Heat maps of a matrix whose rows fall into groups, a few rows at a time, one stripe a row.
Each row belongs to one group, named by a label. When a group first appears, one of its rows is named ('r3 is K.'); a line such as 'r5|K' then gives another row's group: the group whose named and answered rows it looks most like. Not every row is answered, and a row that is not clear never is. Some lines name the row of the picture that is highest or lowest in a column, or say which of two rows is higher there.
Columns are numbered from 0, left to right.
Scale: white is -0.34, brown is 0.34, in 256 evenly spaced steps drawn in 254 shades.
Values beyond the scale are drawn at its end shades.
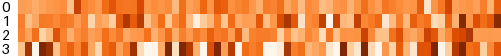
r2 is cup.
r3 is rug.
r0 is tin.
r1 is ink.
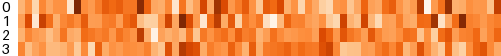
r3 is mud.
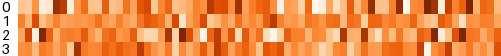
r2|rug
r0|cup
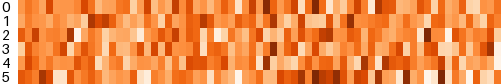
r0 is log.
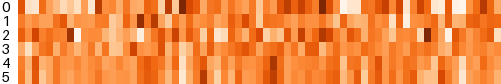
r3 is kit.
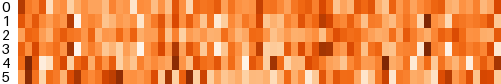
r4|log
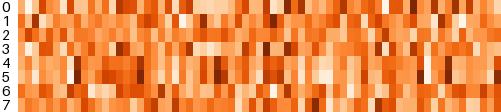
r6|ink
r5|tin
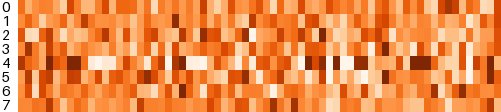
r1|log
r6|rug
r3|log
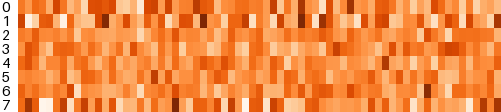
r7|log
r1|mud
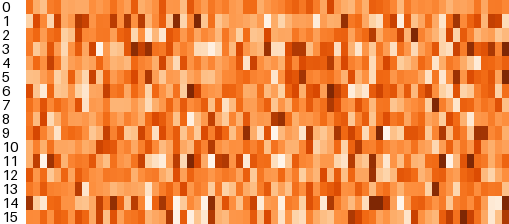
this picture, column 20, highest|15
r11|rug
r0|mud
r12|cup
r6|mud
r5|ink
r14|mud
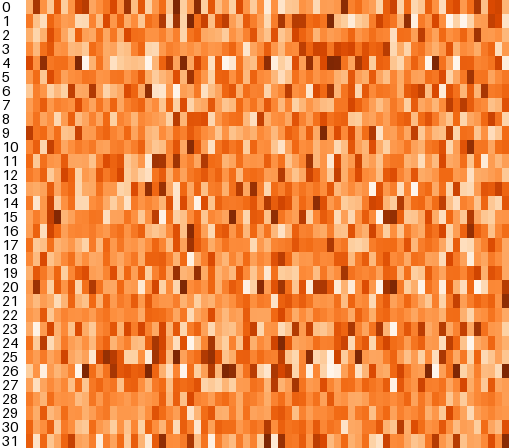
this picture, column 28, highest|26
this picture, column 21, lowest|6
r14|kit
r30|kit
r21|ink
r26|tin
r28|mud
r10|rug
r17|mud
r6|ink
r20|log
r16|rug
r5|rug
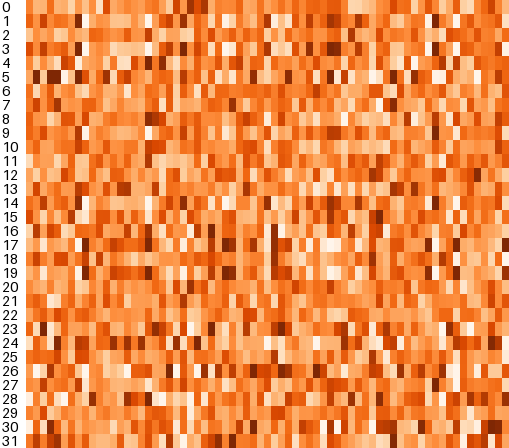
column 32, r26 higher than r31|Yes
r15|mud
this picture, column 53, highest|26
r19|tin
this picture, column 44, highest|3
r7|log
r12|cup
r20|mud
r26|kit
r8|cup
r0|mud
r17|tin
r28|ink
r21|log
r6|kit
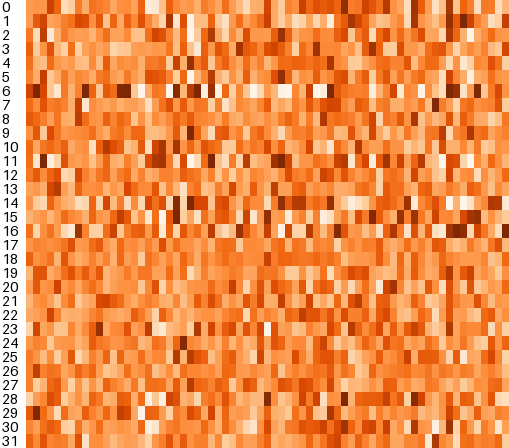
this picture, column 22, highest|24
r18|kit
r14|mud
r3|kit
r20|log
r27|mud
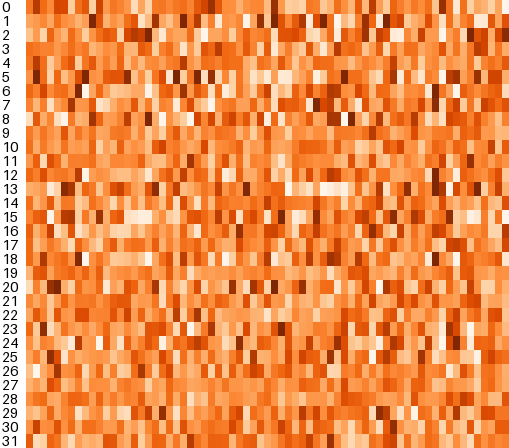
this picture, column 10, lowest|24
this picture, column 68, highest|2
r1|log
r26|kit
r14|kit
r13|cup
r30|log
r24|mud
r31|mud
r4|log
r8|ink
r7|ink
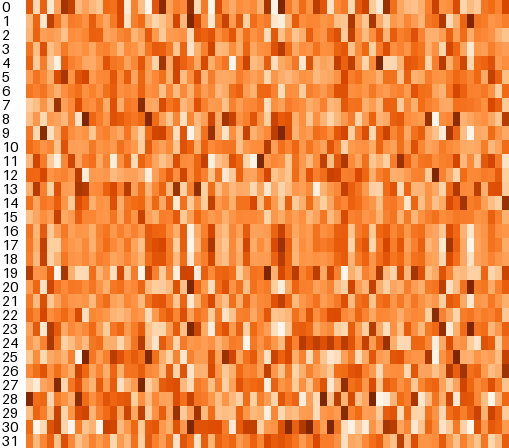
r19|kit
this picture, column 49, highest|28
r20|rug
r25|tin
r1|rug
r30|mud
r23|rug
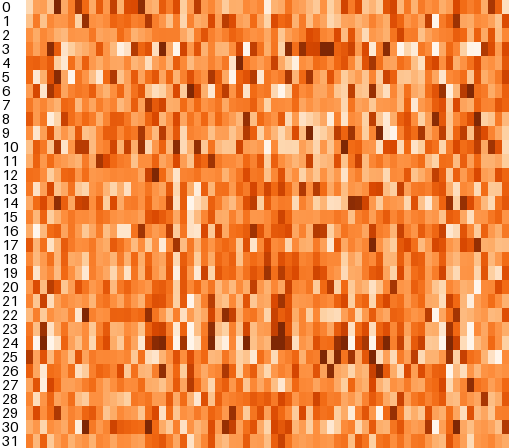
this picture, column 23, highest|6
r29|log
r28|kit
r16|kit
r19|kit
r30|tin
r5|mud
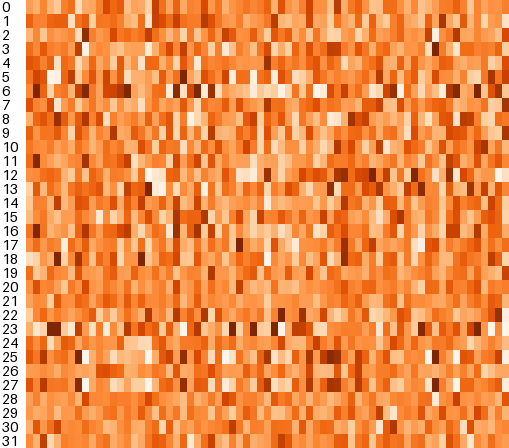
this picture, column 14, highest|6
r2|tin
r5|log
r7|kit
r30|log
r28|tin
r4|kit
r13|ink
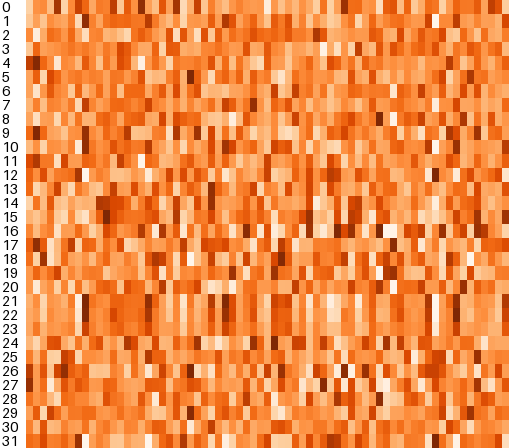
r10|tin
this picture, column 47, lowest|21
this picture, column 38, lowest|17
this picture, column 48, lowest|16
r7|tin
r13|mud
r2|kit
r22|tin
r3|cup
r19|log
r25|cup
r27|cup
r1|tin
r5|rug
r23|tin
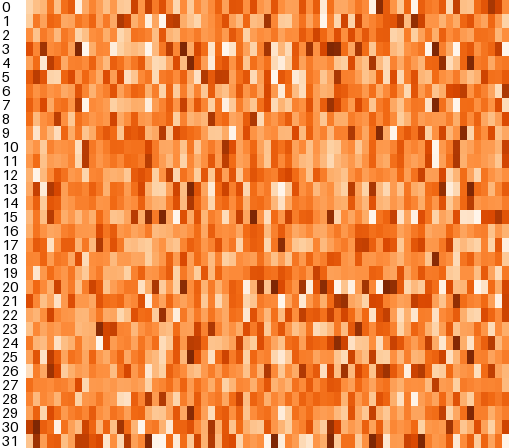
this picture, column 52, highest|20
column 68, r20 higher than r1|Yes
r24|mud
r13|rug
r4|rug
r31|ink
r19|kit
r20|log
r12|kit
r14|rug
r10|tin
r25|rug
